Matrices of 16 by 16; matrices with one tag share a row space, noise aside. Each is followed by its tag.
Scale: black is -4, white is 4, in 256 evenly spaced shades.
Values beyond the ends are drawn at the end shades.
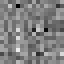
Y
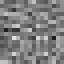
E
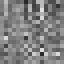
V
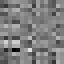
E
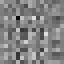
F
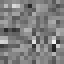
E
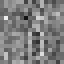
V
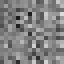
Y
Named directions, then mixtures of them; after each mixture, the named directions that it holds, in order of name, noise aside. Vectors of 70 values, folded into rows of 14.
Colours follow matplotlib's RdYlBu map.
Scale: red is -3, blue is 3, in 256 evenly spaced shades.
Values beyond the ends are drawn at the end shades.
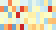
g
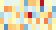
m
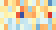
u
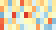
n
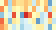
n, u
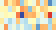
u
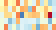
u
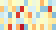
g, m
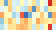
n, u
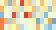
n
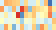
g, u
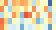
n, u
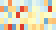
g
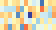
g, m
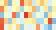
n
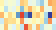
m, u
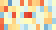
m, n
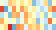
g, n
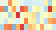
g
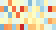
g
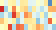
g, n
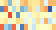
g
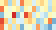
n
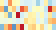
g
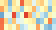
n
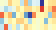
m, n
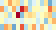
g, u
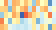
n, u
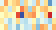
u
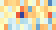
u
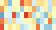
n
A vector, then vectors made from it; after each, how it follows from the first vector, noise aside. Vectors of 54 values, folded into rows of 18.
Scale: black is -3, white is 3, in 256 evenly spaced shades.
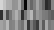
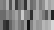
reversed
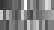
negated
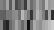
reversed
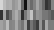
copied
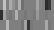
partly zeroed
